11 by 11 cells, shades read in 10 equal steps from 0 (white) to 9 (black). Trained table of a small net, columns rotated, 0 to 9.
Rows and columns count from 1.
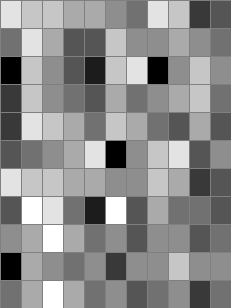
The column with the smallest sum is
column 2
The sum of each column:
60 24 26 45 54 41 48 43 37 53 56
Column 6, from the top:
4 2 2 3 2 9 4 0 4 7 4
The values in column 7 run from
1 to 6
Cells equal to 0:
4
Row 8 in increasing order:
0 0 1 3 5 5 5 6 6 6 8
